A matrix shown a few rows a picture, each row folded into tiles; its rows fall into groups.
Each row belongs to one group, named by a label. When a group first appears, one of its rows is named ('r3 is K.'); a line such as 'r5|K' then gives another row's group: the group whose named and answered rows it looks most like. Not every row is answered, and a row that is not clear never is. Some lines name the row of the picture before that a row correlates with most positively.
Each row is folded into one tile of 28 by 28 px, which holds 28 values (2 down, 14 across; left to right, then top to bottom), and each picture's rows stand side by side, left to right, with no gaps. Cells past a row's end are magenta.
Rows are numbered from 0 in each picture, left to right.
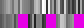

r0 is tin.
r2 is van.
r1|tin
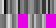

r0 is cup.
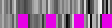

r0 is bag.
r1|tin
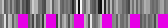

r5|tin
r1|tin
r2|van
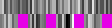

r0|cup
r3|van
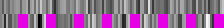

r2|tin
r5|van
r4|bag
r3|cup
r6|bag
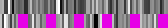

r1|cup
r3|bag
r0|van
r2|cup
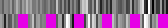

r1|cup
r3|cup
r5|van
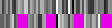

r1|bag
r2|cup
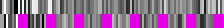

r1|tin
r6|bag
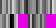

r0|bag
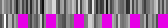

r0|cup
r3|van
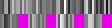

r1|van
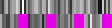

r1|tin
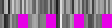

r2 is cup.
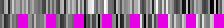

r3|tin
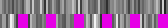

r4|cup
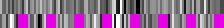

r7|van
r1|bag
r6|cup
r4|van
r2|cup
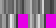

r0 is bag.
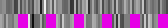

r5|cup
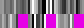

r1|tin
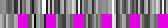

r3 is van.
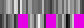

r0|tin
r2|bag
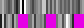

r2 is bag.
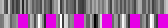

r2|cup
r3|bag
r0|van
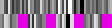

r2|bag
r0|van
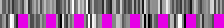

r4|van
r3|cup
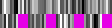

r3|bag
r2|cup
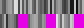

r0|tin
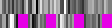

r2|van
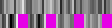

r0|bag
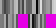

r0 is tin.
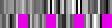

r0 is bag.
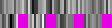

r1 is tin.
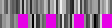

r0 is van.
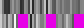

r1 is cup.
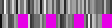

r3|cup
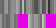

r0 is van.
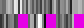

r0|tin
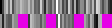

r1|cup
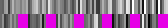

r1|tin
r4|tin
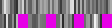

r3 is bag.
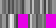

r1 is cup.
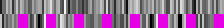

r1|bag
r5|bag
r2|van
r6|bag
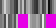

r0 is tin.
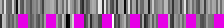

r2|bag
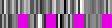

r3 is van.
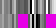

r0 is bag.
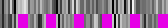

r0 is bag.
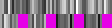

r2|tin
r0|van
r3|tin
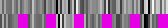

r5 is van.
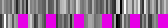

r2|tin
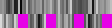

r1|bag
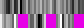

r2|cup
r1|bag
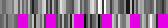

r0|tin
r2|tin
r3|tin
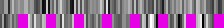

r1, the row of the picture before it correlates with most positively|4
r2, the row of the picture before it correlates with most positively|4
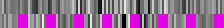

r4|bag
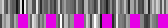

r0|van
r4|cup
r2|cup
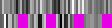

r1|bag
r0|cup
